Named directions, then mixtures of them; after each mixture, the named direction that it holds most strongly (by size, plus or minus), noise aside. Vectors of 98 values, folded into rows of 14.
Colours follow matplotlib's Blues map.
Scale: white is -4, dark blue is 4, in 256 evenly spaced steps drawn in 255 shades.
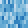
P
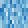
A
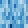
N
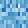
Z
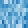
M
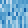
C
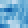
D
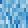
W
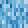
C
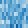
W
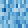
Z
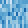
C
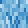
W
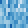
N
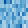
M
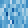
A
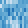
C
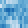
D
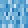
N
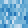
M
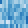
W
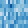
P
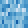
M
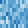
W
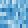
D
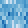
M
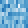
Z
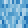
M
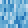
P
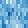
M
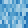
M
